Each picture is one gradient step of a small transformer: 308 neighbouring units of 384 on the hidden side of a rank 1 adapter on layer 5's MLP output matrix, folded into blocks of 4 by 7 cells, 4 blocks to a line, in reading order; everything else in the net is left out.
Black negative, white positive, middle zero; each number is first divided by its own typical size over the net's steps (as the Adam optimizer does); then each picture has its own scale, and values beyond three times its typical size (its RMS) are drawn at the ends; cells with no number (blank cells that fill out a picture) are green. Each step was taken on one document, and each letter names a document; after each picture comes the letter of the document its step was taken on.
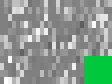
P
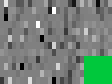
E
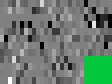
P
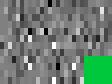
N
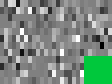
P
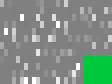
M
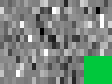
N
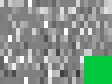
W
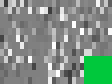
W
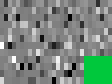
E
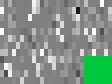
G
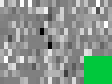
W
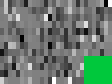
W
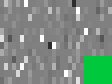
E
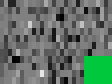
N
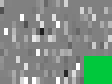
M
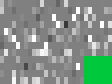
M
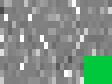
E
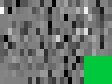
N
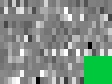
P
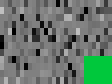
P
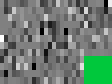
N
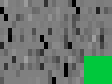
E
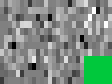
W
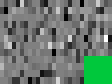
P
